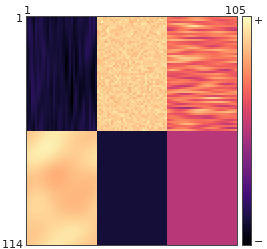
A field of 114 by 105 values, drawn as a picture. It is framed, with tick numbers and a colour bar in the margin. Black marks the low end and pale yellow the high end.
The table splits into 2 rows of 3 panels. Panel 1,1: very low, streaked downward, faint in contrast. Panel 1,2: very high, fine-grained, faint in contrast. Panel 1,3: high, streaked across. Panel 2,1: very high, smooth, faint in contrast. Panel 2,2: very low, flat. Panel 2,3: middling, flat.
